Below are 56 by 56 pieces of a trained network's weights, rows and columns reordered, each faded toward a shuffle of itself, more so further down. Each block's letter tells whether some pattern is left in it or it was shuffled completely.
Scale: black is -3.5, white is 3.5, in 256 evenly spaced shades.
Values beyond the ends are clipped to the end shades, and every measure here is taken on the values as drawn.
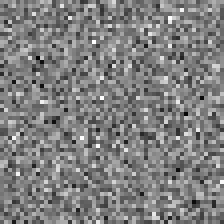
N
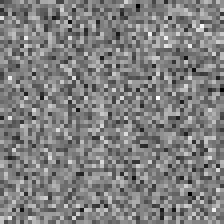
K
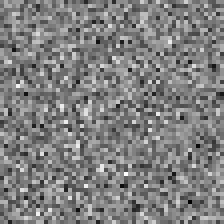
N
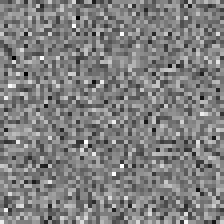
K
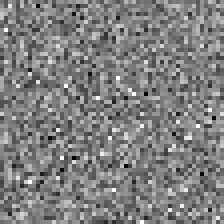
N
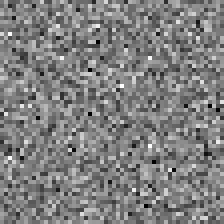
N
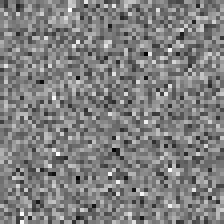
N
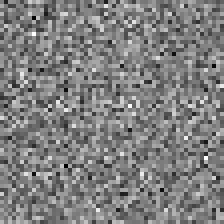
K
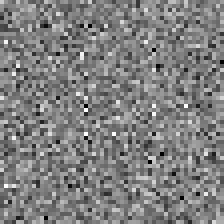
K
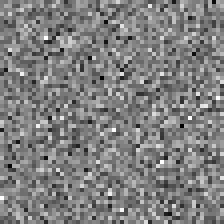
N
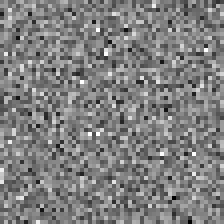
N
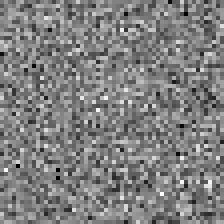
K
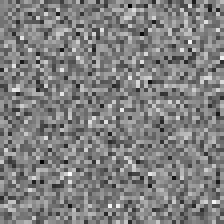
N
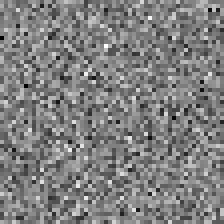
N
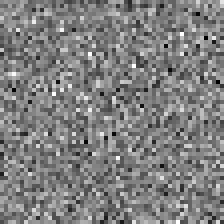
K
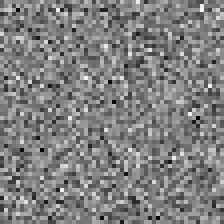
K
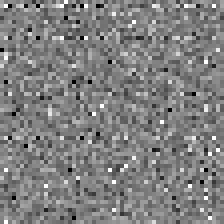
K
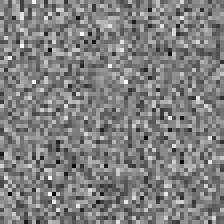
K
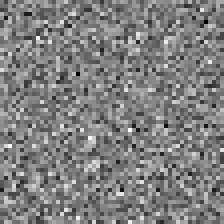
K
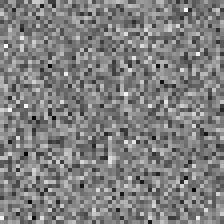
N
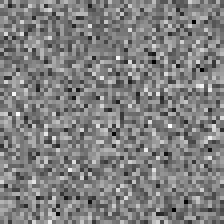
N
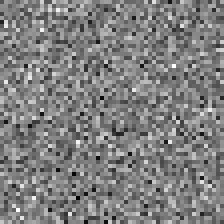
K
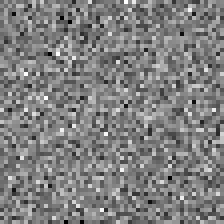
N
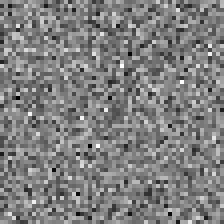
N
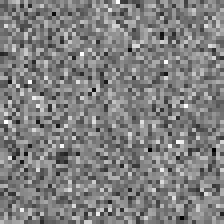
N
